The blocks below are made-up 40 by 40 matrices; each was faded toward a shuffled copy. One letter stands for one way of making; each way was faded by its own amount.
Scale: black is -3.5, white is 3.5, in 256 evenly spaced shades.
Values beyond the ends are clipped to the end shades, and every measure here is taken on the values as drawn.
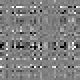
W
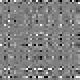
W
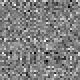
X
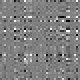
W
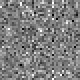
X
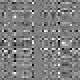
W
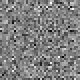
X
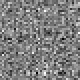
X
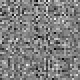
X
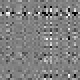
W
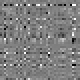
W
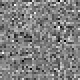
X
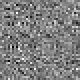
X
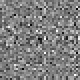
X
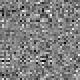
X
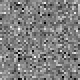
X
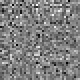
X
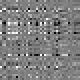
W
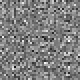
X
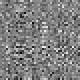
X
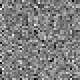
X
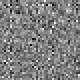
X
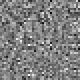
X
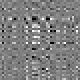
W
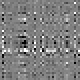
W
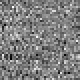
X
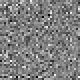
X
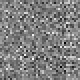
X
